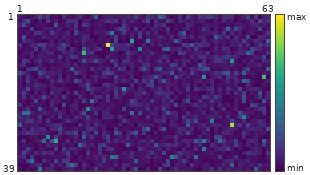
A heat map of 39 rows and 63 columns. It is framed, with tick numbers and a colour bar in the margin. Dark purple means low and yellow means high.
No seam splits the table. The grain is fine, like static. No overall slope runs across the table. No single row or column stands out from its neighbours. On average the colour sits 10% of the way up the scale. Most values sit low, with a long tail of high ones.
